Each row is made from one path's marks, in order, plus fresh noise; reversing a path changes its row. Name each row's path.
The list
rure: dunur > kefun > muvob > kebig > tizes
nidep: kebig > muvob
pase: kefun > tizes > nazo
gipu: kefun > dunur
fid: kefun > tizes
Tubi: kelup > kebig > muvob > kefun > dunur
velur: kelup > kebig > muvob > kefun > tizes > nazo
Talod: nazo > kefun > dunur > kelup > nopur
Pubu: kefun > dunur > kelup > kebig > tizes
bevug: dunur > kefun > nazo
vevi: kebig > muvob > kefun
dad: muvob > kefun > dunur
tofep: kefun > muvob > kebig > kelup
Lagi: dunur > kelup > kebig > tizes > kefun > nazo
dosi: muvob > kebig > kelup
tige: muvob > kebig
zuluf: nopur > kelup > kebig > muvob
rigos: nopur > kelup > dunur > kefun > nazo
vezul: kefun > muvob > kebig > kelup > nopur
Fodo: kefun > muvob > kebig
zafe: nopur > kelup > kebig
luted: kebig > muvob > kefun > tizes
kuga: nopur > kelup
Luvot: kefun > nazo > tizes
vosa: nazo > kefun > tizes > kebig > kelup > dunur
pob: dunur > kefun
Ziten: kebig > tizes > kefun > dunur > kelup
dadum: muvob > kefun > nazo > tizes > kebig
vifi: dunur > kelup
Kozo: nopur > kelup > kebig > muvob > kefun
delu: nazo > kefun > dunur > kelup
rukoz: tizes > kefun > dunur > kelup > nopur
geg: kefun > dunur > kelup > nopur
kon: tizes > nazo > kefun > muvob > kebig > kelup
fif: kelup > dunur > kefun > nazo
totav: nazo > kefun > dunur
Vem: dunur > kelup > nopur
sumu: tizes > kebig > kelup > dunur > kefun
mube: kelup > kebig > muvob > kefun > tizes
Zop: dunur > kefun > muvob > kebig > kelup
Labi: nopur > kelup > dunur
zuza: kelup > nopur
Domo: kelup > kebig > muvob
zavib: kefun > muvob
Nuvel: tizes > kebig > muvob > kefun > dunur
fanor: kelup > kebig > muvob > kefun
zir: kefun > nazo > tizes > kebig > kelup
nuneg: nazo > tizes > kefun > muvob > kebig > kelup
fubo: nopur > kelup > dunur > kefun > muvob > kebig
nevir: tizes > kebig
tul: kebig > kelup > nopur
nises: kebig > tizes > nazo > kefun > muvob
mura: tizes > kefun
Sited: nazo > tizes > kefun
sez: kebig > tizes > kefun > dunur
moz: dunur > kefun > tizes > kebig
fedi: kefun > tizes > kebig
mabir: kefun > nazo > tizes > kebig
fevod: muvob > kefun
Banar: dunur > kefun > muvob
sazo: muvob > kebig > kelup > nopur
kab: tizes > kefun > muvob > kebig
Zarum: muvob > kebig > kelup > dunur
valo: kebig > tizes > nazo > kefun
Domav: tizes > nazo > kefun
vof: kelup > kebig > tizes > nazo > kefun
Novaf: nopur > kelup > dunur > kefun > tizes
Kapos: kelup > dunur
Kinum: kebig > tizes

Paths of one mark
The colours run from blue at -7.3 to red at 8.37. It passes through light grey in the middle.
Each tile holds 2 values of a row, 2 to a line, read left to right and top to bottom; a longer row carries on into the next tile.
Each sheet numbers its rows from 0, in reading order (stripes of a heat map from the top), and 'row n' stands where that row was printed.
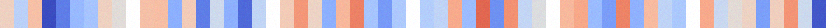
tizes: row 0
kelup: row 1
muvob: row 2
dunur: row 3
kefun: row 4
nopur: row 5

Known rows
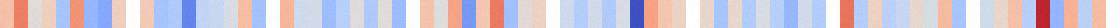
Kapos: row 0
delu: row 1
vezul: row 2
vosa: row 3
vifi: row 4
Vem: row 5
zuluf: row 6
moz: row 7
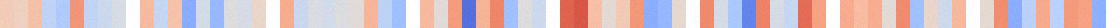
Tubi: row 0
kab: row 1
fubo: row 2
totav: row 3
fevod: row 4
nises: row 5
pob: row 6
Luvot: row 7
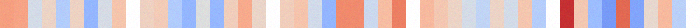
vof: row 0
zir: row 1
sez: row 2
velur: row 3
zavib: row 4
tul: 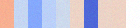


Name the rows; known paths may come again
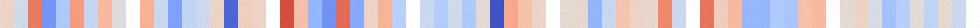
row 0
Nuvel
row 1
tul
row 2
zavib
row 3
vifi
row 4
luted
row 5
Domav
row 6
dosi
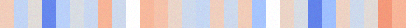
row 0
nuneg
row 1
velur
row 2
Ziten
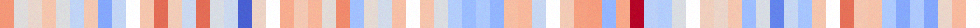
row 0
zafe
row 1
tige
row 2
pob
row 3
tofep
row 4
dad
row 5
nevir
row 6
mura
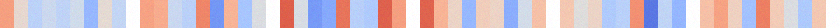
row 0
Domo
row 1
Fodo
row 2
nidep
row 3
Sited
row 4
sazo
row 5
dadum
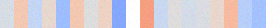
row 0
mube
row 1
fubo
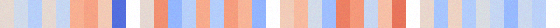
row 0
Novaf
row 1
Luvot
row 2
sez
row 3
Vem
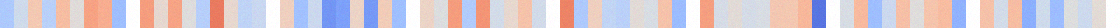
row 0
rure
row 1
Labi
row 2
rukoz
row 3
Lagi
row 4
zuluf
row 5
rigos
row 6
Pubu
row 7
kab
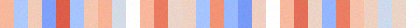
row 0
Banar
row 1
Kapos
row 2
gipu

